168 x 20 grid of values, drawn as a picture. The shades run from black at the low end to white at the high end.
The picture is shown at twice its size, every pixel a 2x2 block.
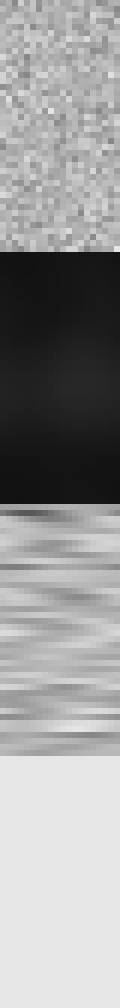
The table splits into 4 rows of 1 panel. Panel 1,1: high, fine-grained. Panel 2,1: very low, smooth, faint in contrast. Panel 3,1: high, streaked across. Panel 4,1: very high, flat.
